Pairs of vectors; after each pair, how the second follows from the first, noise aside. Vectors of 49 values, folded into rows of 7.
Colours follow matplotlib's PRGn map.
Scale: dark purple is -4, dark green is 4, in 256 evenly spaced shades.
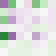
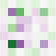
wrapped around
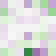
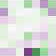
negated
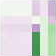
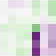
negated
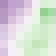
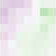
shrunk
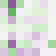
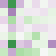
negated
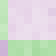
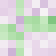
wrapped around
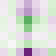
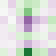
negated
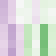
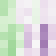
negated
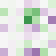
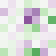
negated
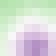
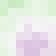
shrunk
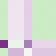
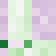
negated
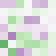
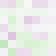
shrunk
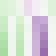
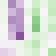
wrapped around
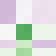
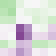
negated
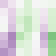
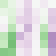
negated
